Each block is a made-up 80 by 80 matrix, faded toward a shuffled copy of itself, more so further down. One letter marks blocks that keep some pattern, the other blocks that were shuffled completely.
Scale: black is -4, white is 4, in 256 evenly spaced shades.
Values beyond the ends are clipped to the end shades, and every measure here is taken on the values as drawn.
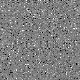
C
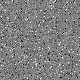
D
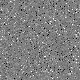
D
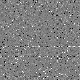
C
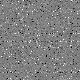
C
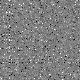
C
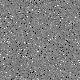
D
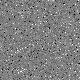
D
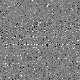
C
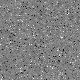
D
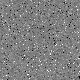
D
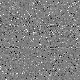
C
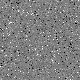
D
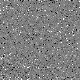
C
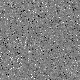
D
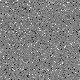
C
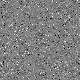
C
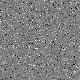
C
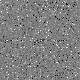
C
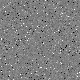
D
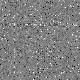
C
